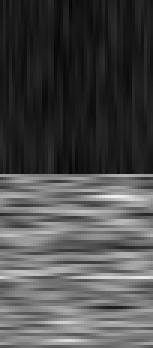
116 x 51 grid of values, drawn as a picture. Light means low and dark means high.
It is made of 2 by 1 panels. Panel 1,1: very high, streaked downward, faint in contrast. Panel 2,1: middling, streaked across, strong in contrast.
